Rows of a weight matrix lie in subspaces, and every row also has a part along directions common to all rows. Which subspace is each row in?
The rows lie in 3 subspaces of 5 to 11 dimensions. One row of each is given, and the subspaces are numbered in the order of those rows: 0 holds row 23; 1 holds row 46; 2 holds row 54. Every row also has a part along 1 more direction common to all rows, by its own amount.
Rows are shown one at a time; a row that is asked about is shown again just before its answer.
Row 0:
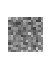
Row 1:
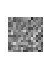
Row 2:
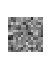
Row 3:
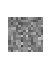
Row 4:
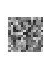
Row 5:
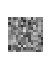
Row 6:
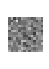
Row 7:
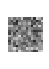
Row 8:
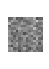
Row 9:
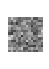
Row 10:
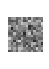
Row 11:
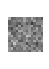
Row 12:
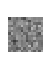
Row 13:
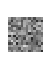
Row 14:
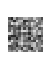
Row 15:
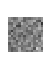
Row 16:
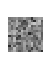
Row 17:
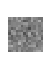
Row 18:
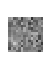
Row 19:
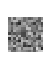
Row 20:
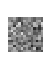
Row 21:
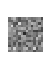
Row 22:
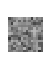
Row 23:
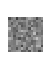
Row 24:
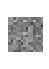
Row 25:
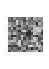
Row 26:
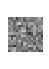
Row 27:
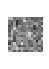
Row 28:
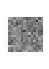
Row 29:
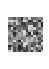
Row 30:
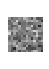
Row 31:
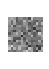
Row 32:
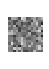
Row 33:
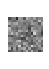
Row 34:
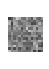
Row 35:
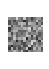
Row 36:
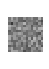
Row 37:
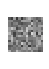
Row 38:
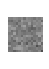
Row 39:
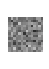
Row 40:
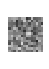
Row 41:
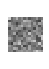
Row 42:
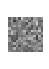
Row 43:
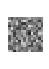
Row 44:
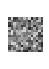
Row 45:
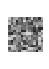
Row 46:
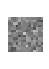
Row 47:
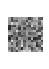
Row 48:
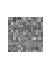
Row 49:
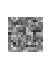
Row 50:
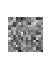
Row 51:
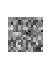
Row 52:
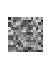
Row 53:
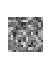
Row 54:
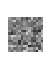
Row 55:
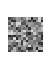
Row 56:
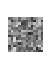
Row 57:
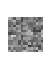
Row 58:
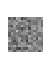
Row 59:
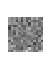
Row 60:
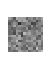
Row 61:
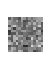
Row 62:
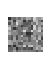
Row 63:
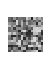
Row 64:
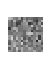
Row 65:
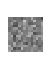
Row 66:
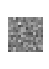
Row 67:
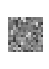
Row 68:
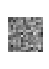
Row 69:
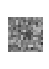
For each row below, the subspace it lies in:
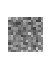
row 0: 2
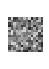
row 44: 2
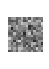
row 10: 0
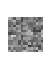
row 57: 2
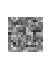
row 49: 1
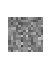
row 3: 0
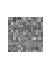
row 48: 1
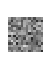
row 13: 1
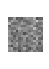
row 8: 1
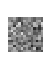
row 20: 1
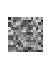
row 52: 2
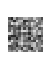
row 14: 0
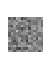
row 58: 1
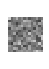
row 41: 2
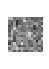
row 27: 2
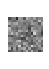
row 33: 0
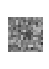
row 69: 2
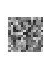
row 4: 0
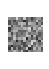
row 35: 0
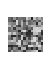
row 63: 2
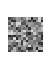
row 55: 1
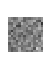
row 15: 1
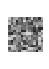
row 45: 1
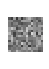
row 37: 0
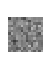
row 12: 1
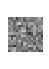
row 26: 1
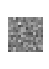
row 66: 1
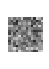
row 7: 1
